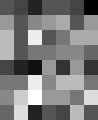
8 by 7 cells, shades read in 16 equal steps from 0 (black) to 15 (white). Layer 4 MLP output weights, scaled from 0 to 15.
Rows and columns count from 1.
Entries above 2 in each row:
5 7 7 7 5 7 7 6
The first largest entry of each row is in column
1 5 3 1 4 3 3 2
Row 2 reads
9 5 8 9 10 5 9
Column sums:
61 53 63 57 57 65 53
